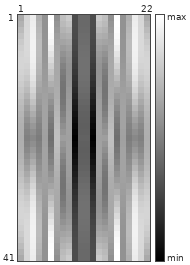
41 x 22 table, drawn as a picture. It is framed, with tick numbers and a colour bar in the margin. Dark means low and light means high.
Roughest part: centre. Mirror symmetry: left to right and top to bottom. Slope: none. Ninth with the lowest average: centre. Average level on the scale: 60%.
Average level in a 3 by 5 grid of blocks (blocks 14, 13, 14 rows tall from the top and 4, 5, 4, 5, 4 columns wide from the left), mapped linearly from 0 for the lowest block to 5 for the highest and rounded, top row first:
54145
33033
54145
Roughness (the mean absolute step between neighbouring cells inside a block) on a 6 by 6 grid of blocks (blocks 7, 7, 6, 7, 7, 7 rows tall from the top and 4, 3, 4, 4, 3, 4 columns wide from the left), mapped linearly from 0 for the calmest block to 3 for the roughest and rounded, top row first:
0 3 1 1 3 0 | 0 0 2 2 0 0 | 0 1 3 3 1 0 | 0 1 3 3 1 0 | 0 0 2 2 0 0 | 0 3 1 1 3 0
